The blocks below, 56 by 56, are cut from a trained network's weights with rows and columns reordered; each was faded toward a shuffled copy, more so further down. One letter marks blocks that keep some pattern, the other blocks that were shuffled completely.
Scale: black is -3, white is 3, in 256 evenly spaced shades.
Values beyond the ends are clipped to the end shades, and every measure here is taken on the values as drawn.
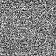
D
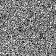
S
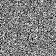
S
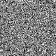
D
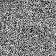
D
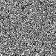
D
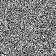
S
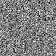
D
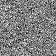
S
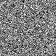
S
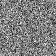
S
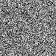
S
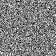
S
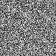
S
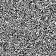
S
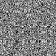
D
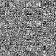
D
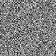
D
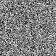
S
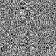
D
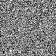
D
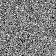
S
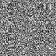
D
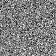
S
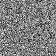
S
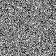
S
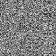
D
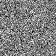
S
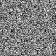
D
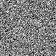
S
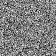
S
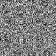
D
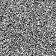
S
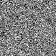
S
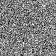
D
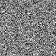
D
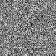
D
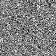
D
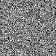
D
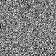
D
